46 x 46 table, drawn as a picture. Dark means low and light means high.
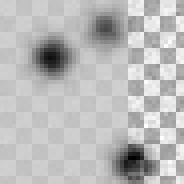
Seam: vertical, 70% of the way across, the left part calmer. Slope: none. Dips: three.
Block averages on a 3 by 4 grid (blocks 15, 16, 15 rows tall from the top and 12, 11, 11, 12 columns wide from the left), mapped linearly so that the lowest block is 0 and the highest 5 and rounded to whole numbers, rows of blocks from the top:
3 1 0 5 | 4 3 5 5 | 5 5 0 2
